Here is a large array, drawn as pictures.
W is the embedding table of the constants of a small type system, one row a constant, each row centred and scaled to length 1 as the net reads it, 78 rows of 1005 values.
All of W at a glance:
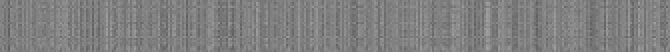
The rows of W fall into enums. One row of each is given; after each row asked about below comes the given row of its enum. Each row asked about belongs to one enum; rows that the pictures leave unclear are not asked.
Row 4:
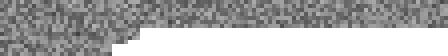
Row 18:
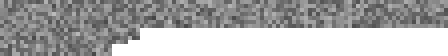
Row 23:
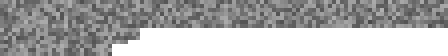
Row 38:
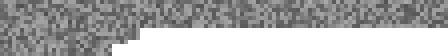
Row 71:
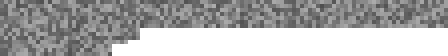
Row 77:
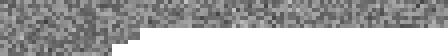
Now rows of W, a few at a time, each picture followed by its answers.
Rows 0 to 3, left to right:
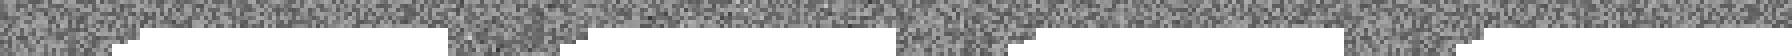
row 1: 77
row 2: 23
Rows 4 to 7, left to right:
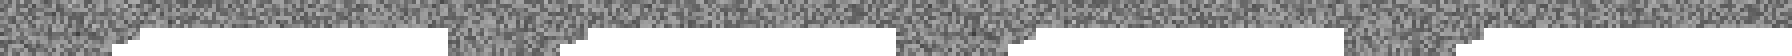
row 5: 38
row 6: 4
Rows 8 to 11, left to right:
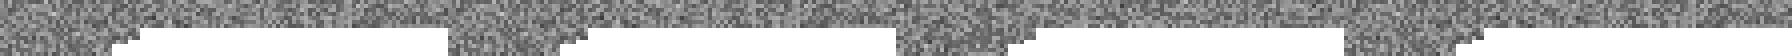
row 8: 18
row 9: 18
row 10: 77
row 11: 18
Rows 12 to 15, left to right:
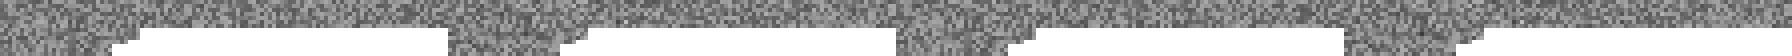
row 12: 38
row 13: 4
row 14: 38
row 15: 4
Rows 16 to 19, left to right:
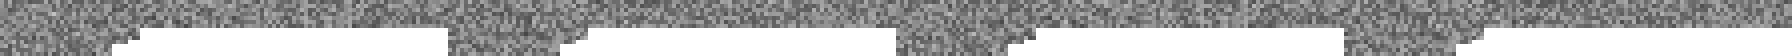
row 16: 18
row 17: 4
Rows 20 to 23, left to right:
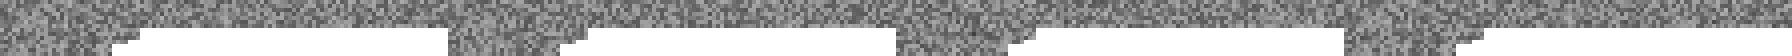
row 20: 23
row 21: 38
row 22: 4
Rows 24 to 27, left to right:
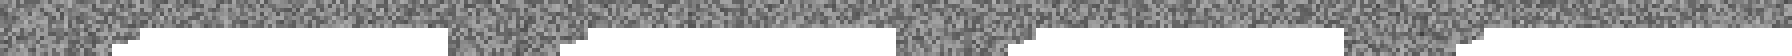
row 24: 23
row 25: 71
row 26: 38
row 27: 4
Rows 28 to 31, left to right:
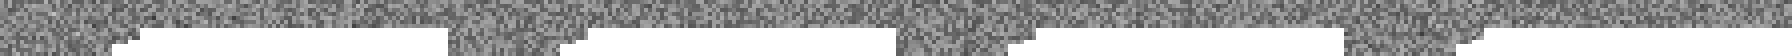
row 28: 18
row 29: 38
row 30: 71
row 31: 4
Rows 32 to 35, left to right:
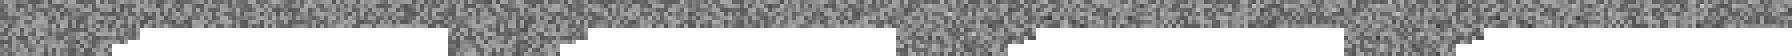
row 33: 71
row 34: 18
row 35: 18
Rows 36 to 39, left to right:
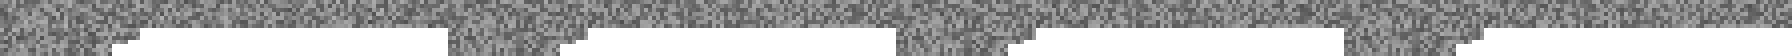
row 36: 23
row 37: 38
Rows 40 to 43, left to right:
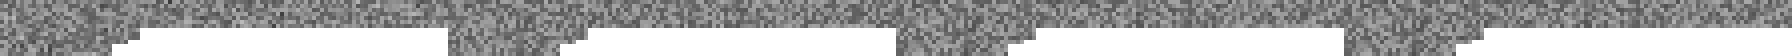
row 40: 77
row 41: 38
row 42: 71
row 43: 71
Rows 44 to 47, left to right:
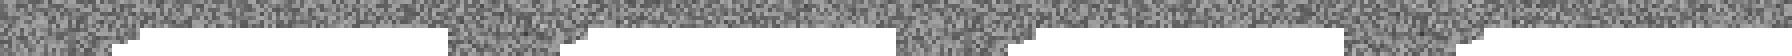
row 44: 38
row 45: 4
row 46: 38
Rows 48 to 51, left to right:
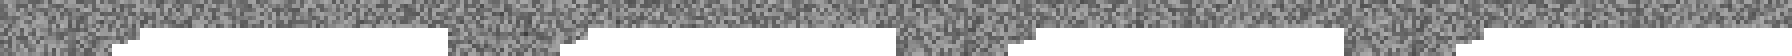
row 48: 38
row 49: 4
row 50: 71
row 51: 71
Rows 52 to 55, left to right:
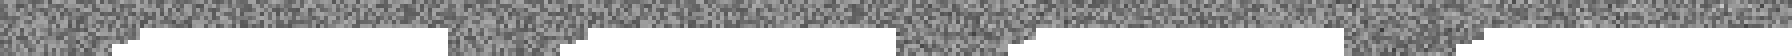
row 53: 38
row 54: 4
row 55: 77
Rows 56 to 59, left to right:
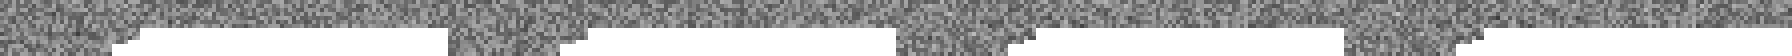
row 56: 4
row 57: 71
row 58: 18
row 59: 18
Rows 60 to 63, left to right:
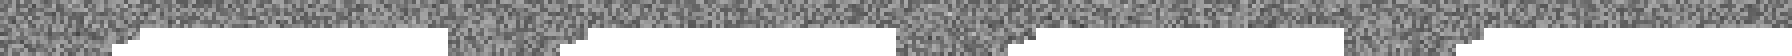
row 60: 4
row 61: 38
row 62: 18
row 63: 38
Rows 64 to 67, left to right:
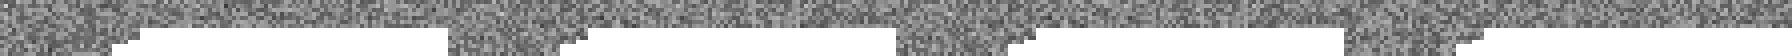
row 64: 77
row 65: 18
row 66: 18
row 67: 23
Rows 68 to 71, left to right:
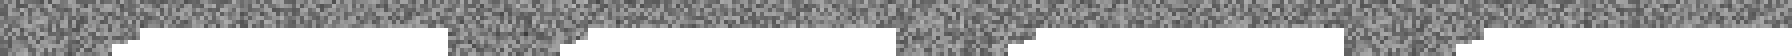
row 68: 71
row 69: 4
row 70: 23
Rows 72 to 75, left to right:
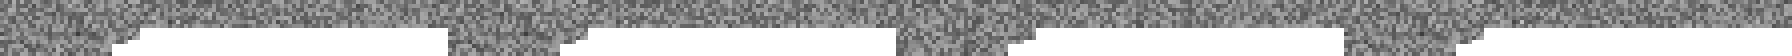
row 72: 4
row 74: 71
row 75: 4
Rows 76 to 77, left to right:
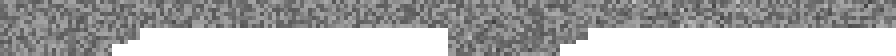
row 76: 38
